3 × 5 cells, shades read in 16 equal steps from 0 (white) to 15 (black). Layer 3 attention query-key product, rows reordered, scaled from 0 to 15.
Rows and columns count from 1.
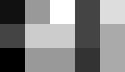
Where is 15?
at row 3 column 1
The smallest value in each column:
11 3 0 11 2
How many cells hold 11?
3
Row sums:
33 33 44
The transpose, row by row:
14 11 15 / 6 3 6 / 0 3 6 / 11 11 12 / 2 5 5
